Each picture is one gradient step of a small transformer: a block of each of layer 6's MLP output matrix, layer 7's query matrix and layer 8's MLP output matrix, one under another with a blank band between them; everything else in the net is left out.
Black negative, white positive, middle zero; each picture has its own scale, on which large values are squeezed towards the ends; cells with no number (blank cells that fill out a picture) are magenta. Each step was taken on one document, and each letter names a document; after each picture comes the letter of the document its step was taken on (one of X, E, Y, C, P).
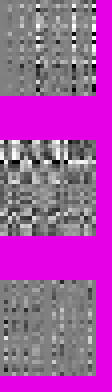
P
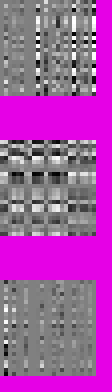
P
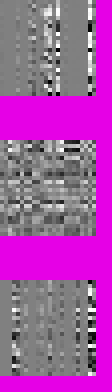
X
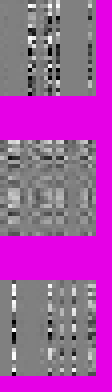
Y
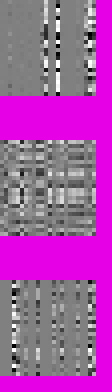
X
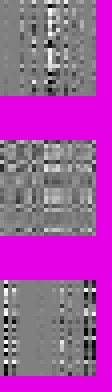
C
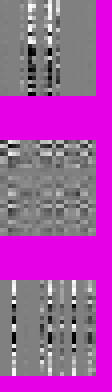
Y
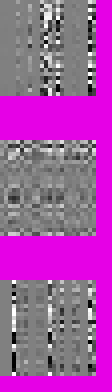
X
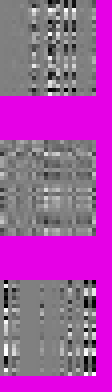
C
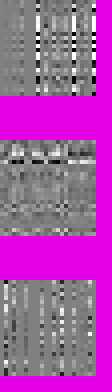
P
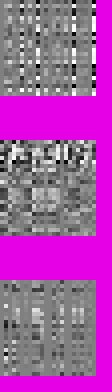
P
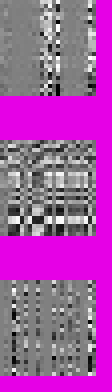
X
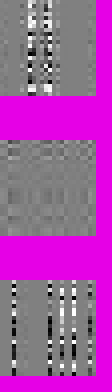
Y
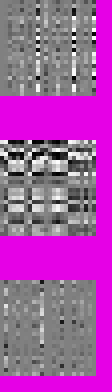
P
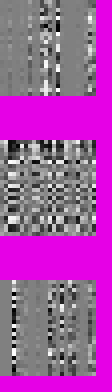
X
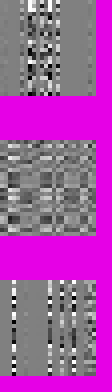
Y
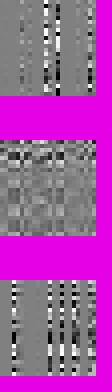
X
